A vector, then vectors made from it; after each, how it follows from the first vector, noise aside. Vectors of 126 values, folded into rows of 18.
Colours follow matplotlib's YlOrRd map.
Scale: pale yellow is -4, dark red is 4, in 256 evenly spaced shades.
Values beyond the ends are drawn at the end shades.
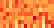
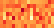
wrapped around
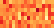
wrapped around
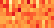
reversed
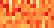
reversed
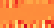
partly zeroed
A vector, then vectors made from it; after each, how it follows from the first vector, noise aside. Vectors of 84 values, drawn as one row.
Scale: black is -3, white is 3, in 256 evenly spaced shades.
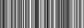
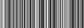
negated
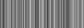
shrunk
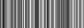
copied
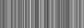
shrunk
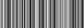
negated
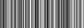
copied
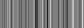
partly zeroed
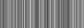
shrunk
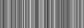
shrunk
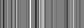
partly zeroed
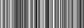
reversed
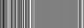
partly zeroed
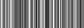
reversed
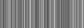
shrunk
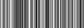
reversed
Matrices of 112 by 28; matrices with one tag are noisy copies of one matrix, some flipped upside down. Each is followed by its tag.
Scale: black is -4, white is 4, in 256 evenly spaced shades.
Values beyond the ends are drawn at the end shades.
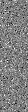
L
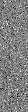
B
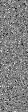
L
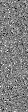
L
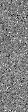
B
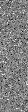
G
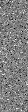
G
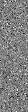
B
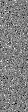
L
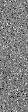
B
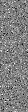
L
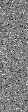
G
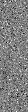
B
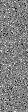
L
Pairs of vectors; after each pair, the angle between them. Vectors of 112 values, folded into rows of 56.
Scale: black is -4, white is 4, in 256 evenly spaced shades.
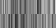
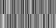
orthogonal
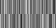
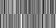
partly opposed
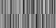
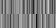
nearly parallel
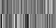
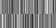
partly aligned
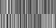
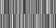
orthogonal
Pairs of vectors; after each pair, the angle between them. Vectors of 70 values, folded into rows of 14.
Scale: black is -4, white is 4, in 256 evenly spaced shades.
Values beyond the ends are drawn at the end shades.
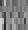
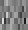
partly aligned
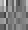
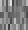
partly aligned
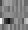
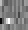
nearly opposite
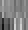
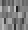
partly opposed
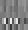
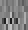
nearly opposite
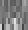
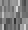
partly opposed
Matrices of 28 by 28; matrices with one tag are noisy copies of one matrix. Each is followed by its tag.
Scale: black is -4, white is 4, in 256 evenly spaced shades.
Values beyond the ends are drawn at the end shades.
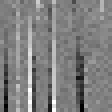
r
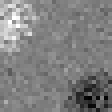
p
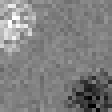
p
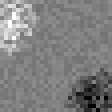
p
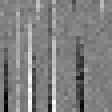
r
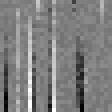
r
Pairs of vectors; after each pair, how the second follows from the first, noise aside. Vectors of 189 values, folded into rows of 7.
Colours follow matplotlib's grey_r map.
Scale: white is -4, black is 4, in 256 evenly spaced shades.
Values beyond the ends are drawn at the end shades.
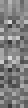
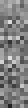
copied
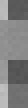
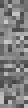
shuffled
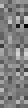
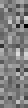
copied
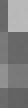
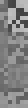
sign-scrambled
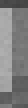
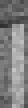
wrapped around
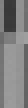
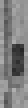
wrapped around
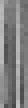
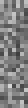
shuffled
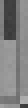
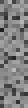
shuffled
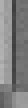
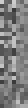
sign-scrambled
